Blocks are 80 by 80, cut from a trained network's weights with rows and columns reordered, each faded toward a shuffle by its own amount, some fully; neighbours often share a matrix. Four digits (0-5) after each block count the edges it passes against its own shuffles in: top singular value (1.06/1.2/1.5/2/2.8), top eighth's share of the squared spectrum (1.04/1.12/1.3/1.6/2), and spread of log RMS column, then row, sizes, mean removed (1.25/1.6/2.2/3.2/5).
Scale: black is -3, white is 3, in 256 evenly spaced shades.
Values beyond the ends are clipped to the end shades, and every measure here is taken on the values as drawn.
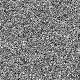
1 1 0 0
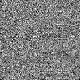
3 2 0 1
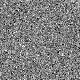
0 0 0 0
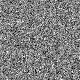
0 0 0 0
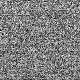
1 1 0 0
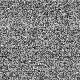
2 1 0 0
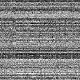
5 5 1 4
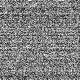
3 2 0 1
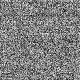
2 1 0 0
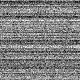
5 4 1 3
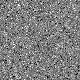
0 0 0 0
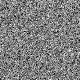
0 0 0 0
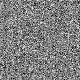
2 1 0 0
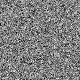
0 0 0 0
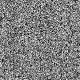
1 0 0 0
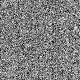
2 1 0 0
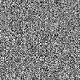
3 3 1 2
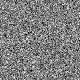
2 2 0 0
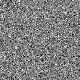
2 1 0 0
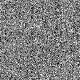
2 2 1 0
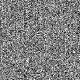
2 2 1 0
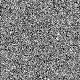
1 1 0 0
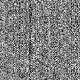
3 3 2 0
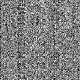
3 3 2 1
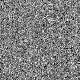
2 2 1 1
